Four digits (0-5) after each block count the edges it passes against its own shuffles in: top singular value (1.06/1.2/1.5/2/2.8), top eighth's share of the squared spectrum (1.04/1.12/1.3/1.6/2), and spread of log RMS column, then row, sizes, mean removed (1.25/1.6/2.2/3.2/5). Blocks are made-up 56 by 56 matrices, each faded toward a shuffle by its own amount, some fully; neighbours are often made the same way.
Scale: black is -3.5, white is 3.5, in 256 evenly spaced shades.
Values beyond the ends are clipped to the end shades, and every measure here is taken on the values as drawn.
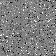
0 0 0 0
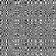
5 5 3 3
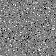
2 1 0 0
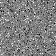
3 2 0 0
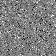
1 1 0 0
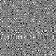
4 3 2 2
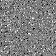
2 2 0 0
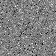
0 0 0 0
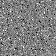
0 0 0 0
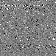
2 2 0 2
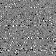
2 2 0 2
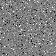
0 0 0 0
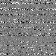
2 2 0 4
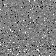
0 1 0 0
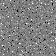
0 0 0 0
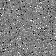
0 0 0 0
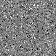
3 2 1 0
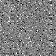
3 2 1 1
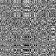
4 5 3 3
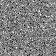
1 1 0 0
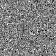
2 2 0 0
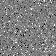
0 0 0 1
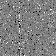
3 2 1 0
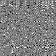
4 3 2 2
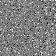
1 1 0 0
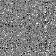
3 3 2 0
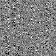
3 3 2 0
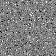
1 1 0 0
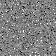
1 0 0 0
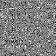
3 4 2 1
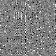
3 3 2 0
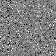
2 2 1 0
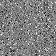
1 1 0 0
